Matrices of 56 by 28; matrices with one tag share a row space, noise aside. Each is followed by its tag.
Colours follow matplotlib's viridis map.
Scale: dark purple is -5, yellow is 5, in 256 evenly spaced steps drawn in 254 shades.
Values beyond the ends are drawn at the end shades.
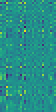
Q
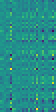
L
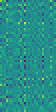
Q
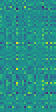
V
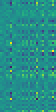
L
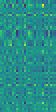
V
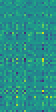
V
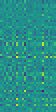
V
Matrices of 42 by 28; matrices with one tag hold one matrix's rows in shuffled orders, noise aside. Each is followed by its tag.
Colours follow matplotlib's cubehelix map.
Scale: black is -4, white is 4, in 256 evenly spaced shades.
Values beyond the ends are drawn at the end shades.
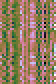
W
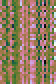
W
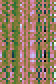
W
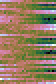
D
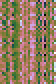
W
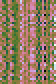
W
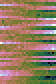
D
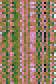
W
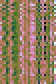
W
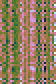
W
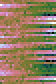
D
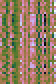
W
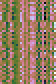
W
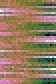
D
